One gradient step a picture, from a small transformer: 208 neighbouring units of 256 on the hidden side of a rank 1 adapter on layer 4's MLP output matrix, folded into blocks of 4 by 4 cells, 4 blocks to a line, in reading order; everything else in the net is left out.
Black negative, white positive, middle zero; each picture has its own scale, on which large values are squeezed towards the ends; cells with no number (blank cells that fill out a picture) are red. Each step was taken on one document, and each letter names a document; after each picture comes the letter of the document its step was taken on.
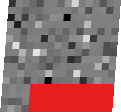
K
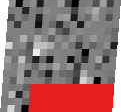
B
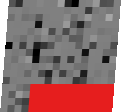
B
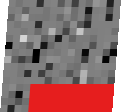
B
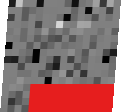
B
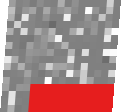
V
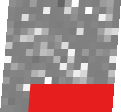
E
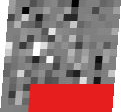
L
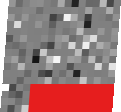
K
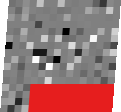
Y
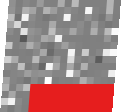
V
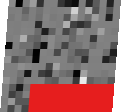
B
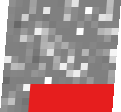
E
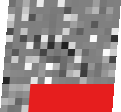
Y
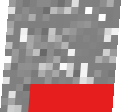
V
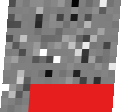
K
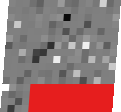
K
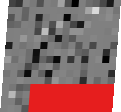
B
